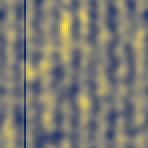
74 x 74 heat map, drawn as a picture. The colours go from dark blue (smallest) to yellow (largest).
Overall the values sit about 50% of the way up the scale. The ninth with the highest average is the top middle. Stripes running up and down repeat 8 times from left to right. Column 13 differs from the columns beside it.
